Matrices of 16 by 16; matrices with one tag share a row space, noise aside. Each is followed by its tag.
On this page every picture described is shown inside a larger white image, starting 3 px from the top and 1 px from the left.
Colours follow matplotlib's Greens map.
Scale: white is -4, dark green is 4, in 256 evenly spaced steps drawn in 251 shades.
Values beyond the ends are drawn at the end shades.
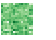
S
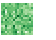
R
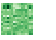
S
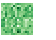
R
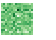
R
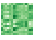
S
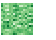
S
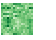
S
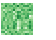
R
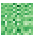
R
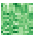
S
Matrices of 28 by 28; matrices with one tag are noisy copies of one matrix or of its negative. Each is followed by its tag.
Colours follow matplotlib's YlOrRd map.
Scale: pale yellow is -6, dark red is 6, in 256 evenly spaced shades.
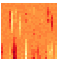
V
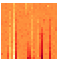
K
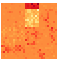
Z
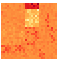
Z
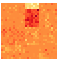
Z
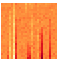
K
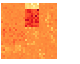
Z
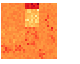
Z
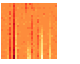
K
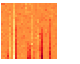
K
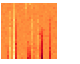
K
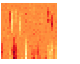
V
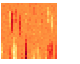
V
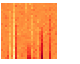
K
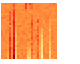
K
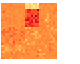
Z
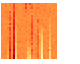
K
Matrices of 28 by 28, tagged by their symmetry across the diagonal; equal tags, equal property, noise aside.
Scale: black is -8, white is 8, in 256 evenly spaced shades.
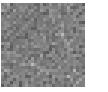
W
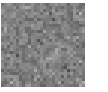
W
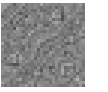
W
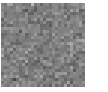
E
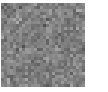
W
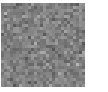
E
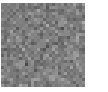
W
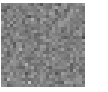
E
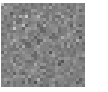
W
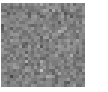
E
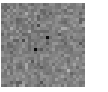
W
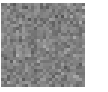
E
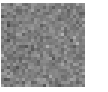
E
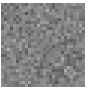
W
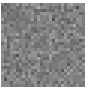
W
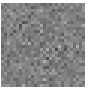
W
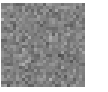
E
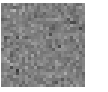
E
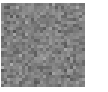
E
